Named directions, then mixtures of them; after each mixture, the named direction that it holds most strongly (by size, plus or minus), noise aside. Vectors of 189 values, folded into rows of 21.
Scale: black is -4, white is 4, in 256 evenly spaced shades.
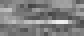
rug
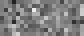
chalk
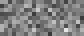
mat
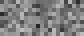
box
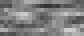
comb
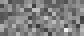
mat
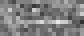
rug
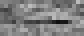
rug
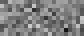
mat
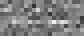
mat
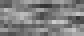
comb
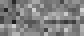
chalk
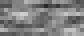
comb
